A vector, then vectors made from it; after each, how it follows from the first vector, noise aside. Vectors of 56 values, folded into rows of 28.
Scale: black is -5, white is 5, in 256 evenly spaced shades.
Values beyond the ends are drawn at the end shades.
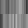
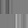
partly zeroed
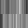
copied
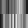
scaled up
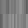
shrunk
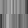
reversed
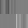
partly zeroed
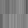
shrunk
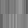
shrunk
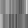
negated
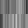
copied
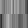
reversed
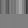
partly zeroed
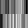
scaled up
